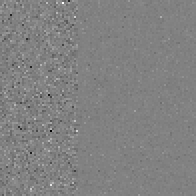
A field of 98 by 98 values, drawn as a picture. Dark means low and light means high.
The halves do not mirror each other. The right part is calmer, past a seam about 40% of the way across. On average the colour sits 50% of the way up the scale. The grain is fine, like static. A few values lie far out on both sides of the bulk. There are no regular stripes.
